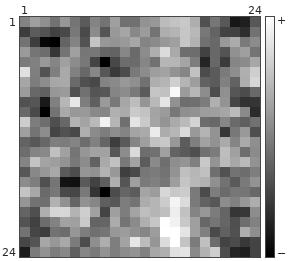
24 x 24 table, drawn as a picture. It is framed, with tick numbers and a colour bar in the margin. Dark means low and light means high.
Mirror symmetry: none. Odd rows or columns: none. Slope: none.
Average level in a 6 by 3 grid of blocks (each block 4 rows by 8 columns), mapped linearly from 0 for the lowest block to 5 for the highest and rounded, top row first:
0 3 1 | 2 2 2 | 1 5 2 | 2 2 3 | 1 3 2 | 1 5 1
